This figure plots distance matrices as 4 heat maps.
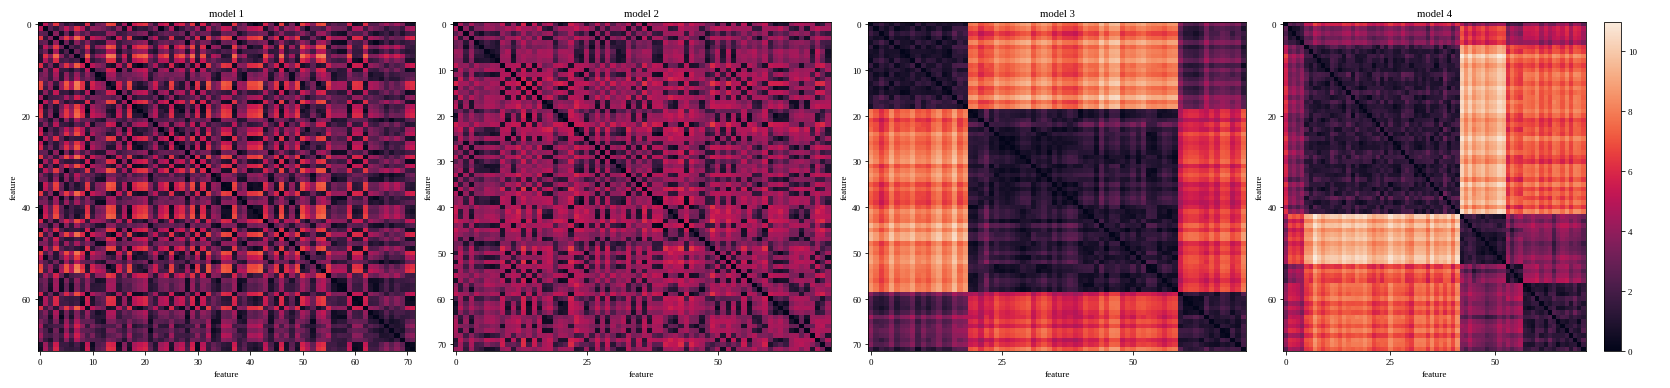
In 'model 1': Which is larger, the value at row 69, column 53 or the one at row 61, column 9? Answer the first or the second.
the second
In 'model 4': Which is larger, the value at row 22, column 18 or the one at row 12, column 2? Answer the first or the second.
the second
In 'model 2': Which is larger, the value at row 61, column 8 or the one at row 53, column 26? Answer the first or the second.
the first
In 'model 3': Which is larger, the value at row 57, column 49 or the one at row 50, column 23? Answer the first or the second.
the second
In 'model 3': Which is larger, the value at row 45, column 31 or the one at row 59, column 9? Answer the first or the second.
the second
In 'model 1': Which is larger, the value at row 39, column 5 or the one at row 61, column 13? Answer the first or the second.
the second
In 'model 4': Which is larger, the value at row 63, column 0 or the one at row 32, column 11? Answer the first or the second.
the first
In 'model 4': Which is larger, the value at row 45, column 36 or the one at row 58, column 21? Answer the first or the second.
the first
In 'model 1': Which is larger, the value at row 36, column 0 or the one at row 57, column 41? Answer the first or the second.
the second
